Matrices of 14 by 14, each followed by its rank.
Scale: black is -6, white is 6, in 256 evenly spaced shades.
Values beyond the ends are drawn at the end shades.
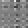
two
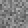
full rank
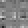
two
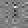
two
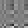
one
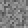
full rank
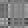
one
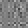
two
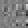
two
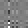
one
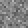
full rank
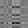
one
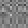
two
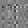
two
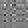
two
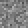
full rank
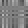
one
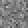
full rank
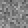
full rank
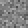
full rank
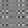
one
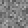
full rank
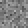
full rank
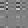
one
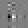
one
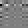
one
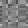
two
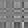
one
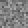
full rank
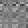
two
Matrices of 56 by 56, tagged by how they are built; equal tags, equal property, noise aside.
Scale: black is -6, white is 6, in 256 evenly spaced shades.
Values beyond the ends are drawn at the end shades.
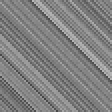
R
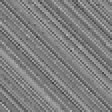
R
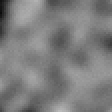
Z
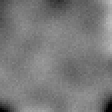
Z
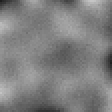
Z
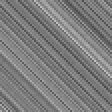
R
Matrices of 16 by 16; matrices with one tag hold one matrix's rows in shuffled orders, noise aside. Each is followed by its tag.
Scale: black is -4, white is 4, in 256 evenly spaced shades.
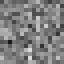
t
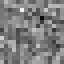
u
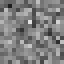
t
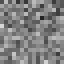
u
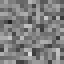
t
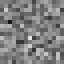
t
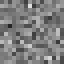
t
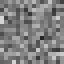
u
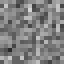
t
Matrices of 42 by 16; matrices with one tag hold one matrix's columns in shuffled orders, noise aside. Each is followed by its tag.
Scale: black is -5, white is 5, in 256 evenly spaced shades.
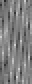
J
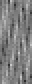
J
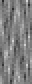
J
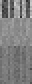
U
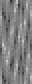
J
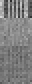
U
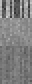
U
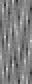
J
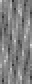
J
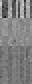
U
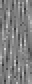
J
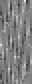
J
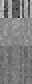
U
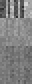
U
